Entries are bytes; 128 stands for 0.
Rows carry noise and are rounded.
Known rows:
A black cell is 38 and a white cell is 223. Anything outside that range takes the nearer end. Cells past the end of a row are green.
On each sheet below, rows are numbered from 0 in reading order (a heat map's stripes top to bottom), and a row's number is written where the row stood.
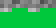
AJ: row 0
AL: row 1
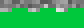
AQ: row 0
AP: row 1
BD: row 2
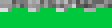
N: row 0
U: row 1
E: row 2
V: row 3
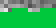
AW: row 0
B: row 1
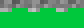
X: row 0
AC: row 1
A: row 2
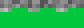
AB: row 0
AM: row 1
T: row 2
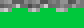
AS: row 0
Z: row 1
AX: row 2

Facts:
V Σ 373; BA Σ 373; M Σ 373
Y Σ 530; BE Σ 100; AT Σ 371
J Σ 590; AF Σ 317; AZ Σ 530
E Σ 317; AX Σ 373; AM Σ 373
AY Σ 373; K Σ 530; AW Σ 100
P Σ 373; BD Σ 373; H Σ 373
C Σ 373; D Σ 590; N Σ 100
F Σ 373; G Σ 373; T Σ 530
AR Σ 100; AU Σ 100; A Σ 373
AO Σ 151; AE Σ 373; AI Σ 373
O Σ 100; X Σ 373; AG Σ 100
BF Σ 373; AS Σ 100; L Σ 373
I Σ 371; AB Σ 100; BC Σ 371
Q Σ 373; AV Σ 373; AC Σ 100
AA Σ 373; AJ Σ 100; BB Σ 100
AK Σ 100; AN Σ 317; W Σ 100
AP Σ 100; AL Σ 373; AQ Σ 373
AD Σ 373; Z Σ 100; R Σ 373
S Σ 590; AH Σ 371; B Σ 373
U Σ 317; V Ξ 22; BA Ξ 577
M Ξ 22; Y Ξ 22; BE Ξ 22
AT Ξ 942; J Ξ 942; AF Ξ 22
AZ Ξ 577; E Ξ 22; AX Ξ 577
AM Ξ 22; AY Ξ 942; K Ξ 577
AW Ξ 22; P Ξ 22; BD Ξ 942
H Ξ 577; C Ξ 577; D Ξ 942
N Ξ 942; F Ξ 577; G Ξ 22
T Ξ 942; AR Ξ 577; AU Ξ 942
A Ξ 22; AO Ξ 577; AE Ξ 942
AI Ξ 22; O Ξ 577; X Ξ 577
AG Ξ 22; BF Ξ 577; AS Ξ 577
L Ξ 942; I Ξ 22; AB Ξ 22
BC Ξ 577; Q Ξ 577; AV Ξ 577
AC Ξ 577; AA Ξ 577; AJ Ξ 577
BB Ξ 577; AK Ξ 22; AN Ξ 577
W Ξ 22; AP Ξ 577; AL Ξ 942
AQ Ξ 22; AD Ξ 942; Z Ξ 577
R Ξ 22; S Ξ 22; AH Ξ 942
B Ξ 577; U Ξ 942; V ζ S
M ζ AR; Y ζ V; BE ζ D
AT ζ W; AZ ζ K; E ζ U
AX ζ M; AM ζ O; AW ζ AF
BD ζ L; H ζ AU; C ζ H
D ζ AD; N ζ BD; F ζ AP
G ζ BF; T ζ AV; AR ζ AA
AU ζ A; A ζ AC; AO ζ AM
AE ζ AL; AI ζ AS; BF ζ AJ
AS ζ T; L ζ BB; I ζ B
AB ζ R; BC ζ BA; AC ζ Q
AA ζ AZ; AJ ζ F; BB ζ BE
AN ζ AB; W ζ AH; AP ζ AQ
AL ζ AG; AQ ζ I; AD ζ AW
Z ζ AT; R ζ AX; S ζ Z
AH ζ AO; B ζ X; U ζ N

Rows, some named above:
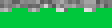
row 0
AB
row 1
AN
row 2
BE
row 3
N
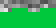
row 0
AD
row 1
Z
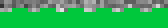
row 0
AO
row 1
S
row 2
D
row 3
U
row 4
AS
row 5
AN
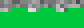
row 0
AG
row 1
L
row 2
AF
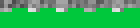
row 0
AH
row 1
L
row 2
N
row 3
X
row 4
BB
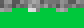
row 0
AM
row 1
L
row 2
W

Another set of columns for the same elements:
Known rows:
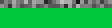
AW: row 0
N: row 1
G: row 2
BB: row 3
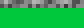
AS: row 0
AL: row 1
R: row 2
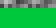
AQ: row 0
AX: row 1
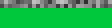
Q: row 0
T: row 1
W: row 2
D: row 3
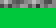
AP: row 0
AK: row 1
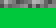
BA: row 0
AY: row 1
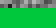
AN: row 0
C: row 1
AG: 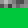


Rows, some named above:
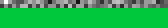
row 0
S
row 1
AM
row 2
AH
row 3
X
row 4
W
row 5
BD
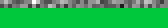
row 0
AP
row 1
Y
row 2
AU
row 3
L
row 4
AN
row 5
T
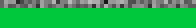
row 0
N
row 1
AF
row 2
AD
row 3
G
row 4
R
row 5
AF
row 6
BE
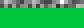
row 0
J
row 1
I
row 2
V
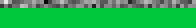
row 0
Z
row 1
E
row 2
AP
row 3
AB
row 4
U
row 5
AU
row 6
BC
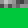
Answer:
M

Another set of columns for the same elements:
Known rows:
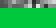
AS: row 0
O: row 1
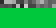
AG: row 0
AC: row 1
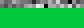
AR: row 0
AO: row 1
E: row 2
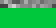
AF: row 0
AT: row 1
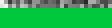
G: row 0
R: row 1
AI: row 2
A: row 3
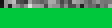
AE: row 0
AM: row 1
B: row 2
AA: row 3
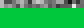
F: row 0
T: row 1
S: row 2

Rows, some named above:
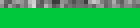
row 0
BB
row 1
Y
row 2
R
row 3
T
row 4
N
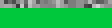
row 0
BC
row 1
W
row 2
W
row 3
AF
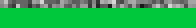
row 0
V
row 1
AU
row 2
M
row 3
X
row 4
AP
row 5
J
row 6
AM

